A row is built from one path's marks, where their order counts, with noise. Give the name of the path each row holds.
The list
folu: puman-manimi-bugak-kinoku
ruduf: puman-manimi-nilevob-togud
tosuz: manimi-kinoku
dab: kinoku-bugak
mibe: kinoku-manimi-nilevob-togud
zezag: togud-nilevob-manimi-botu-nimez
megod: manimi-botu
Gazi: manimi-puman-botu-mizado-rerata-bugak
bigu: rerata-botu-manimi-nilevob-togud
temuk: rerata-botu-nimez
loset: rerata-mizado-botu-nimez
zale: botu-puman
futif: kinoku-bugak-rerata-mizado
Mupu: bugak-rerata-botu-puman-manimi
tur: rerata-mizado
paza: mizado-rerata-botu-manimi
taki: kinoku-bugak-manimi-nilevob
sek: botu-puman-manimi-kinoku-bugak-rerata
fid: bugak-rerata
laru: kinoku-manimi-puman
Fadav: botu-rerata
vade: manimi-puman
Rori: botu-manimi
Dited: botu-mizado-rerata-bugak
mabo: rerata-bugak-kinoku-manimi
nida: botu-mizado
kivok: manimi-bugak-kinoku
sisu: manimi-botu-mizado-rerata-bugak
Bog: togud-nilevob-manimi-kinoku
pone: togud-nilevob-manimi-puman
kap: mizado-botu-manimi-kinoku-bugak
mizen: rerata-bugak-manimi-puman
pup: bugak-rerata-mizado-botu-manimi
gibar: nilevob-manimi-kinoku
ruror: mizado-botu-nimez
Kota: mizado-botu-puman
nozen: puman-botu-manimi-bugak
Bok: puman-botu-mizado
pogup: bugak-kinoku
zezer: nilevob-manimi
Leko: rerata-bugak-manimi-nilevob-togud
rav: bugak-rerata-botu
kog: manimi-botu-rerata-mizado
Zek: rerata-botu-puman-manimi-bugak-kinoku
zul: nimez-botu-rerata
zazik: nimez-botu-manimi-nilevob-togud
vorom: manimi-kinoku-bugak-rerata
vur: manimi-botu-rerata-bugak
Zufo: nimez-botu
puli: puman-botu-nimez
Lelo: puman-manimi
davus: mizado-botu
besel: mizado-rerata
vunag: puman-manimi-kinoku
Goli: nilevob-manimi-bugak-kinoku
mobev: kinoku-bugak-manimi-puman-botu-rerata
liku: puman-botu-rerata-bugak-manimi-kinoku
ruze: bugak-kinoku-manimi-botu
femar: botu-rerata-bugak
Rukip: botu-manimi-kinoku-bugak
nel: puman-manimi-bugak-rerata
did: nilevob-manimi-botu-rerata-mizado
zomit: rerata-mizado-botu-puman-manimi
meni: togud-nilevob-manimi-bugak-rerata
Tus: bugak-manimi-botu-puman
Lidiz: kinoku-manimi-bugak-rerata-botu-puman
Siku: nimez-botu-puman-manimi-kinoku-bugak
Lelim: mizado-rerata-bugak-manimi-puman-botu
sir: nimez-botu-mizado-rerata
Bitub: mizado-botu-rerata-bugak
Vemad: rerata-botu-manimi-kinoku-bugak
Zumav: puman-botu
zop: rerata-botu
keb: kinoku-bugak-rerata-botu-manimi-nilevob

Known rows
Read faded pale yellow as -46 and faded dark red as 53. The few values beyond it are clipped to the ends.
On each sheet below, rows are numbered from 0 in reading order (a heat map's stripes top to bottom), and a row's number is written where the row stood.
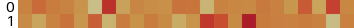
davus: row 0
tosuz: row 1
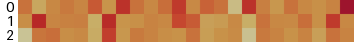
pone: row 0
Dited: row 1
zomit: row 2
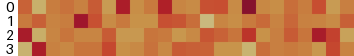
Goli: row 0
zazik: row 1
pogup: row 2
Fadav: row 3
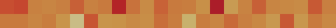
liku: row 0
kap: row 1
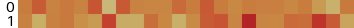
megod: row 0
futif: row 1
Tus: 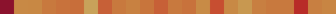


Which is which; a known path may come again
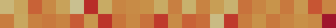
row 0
besel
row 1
pone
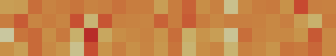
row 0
mizen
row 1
megod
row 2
loset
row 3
Lelim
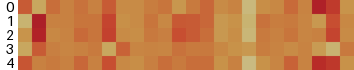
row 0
fid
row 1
Fadav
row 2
femar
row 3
kog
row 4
rav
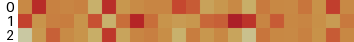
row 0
Dited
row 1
vunag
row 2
tur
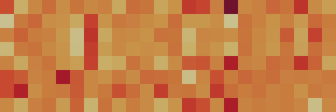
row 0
taki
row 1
zomit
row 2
davus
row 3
paza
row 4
futif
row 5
Siku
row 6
sek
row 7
tosuz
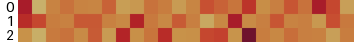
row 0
pogup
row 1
puli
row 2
gibar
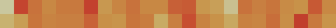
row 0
zop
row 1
mabo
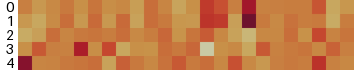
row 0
Lidiz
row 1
mibe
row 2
Leko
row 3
sir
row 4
Tus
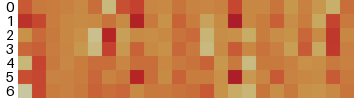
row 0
Gazi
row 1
Bok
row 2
Bitub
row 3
Kota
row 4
Zek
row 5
liku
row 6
bigu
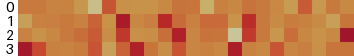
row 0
kap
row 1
did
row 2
zezag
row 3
nozen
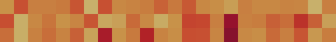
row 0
vur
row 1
dab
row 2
Goli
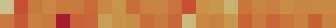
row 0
Vemad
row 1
Zufo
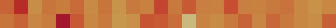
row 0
Rukip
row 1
zazik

